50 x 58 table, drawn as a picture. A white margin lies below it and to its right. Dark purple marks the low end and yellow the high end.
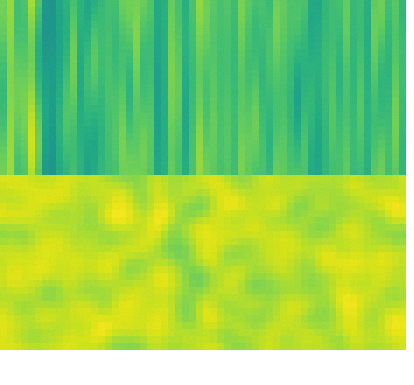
The table splits into 2 rows of 1 panel. Panel 1,1: high, streaked downward. Panel 2,1: very high, blotchy, faint in contrast.
